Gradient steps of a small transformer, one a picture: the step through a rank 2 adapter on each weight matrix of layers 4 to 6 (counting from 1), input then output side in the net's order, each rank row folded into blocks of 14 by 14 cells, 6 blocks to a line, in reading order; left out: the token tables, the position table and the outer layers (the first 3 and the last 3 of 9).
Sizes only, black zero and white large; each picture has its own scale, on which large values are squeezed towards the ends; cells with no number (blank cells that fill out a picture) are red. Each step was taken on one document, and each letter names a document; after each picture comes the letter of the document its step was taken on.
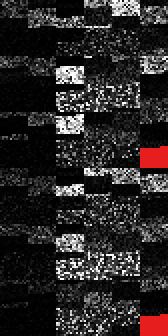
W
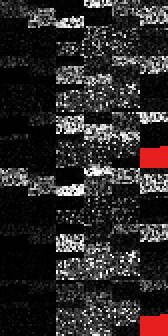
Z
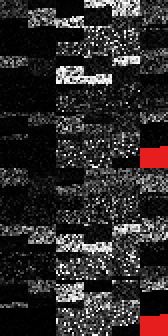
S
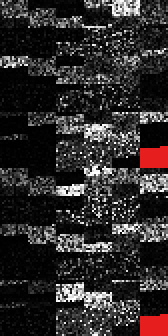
Z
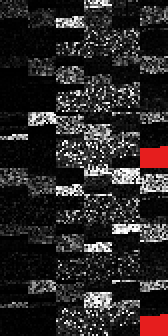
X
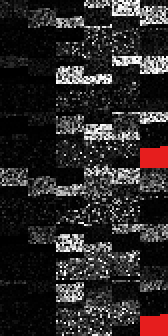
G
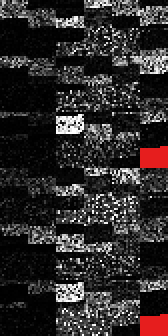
S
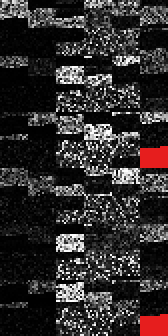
X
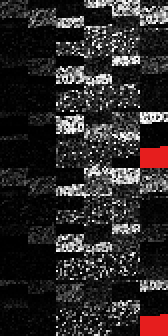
Z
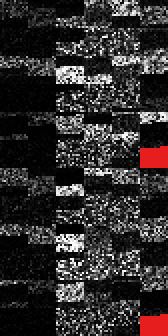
W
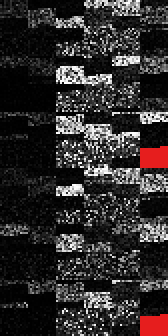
X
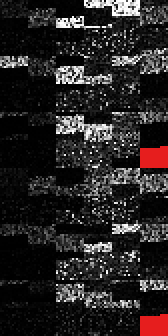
Z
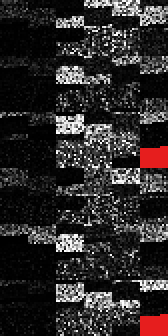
G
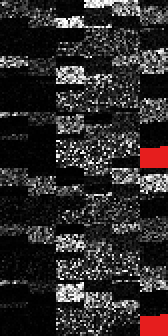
W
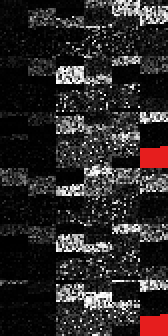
Z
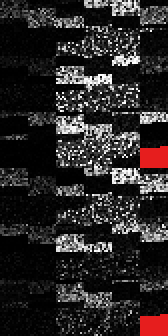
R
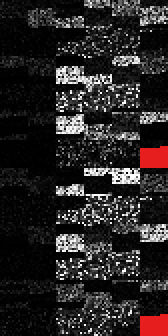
R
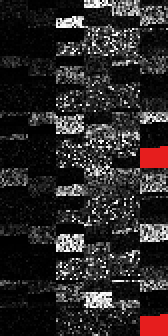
G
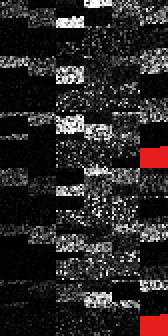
Z
